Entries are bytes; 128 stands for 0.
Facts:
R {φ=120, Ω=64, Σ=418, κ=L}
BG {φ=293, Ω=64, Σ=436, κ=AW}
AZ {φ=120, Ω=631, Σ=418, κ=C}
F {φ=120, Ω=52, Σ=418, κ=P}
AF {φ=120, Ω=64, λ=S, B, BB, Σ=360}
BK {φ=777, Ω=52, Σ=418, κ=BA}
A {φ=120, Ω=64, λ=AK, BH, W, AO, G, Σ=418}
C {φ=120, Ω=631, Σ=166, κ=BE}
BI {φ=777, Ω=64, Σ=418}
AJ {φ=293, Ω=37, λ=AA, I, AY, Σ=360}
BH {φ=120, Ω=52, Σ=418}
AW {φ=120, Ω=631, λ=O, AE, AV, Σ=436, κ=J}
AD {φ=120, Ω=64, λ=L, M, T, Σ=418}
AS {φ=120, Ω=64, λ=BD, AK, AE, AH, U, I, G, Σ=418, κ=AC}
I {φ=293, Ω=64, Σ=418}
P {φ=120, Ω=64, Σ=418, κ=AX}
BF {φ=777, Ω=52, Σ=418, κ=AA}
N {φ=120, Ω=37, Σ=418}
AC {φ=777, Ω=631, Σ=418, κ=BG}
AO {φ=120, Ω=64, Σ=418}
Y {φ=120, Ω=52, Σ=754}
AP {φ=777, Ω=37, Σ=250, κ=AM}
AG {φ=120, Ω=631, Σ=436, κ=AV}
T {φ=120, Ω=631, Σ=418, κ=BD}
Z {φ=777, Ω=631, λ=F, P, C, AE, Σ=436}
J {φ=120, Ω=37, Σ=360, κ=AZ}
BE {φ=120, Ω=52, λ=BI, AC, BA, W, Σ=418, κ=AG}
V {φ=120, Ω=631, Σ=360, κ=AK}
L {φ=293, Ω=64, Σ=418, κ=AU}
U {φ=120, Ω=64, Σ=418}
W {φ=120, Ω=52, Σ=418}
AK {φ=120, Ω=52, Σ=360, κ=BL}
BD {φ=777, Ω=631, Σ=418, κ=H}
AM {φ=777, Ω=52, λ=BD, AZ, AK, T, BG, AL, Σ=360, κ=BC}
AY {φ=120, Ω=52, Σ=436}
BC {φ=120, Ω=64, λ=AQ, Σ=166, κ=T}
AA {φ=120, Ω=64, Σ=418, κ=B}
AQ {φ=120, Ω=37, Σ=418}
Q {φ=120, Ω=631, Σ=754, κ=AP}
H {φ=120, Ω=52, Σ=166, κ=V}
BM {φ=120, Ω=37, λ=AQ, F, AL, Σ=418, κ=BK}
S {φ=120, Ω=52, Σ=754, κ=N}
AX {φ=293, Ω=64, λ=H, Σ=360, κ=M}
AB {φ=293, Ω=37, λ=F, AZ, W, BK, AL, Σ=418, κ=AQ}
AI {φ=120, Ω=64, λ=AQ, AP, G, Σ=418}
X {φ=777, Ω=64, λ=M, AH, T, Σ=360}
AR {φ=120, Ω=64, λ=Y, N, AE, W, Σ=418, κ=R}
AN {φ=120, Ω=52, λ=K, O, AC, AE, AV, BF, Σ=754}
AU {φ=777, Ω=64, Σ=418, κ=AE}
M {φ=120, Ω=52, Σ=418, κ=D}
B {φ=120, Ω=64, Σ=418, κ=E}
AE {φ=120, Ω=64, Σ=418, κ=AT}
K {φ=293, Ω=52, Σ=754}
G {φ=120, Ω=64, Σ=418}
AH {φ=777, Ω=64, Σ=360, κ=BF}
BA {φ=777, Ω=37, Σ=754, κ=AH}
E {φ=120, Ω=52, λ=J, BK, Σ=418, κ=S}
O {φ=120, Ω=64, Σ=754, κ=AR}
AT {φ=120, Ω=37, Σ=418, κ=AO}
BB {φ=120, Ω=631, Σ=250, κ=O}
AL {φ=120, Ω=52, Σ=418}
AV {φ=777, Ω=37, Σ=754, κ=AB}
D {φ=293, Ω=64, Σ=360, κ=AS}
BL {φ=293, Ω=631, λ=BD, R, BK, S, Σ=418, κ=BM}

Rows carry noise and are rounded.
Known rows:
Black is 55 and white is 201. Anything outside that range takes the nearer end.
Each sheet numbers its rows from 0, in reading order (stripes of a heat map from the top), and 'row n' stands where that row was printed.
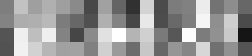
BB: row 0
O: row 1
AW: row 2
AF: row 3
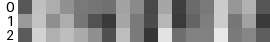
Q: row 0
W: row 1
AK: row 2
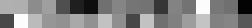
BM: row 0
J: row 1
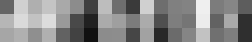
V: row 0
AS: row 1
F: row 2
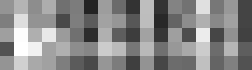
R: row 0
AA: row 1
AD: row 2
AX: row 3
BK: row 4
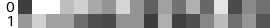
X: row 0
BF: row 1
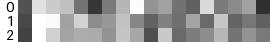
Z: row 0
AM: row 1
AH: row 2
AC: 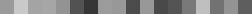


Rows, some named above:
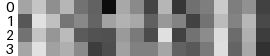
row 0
P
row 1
AV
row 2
S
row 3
BE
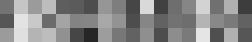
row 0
S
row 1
AP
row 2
BL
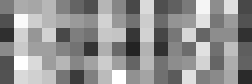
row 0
O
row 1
AF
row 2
AY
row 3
L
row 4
AJ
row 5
Z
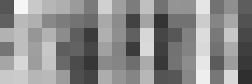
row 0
AF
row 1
Q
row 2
AE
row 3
S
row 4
E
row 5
AR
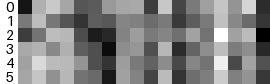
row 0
H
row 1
AQ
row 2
BC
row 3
F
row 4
BL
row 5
P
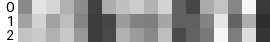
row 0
AN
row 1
BE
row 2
AR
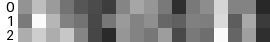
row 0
AI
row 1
AB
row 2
A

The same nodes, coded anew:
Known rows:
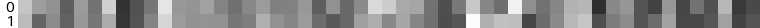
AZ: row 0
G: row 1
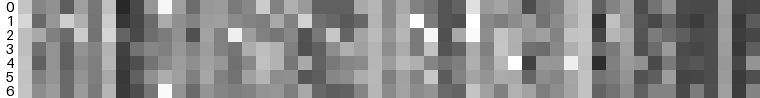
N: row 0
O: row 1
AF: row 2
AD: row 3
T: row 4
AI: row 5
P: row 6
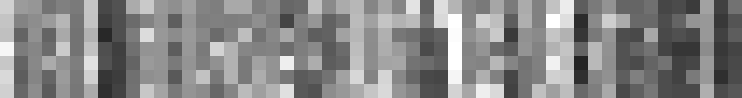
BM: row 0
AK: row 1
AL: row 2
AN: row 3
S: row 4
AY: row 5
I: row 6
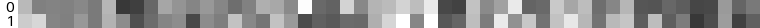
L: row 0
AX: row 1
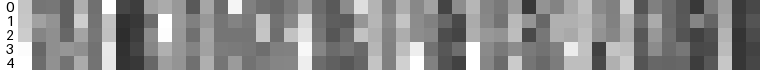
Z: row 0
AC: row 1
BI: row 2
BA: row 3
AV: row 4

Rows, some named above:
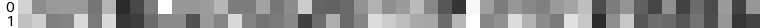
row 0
AE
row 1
J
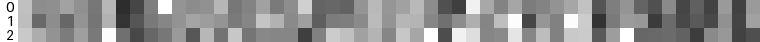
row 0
AE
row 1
T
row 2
AM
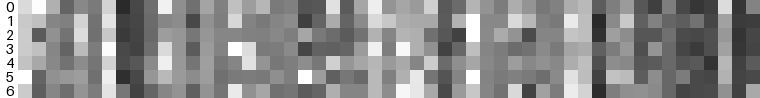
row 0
BE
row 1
J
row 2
Y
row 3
AW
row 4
E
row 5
BA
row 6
BC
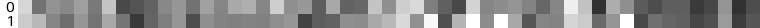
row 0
Q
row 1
AJ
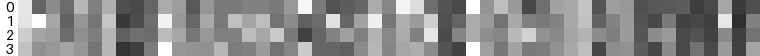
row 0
K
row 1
BE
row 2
AS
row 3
AE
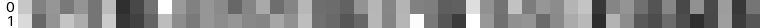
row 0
F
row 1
O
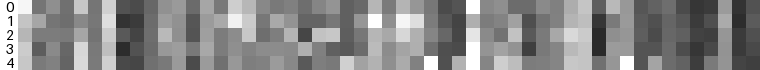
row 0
AN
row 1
AG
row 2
BB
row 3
Y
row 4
X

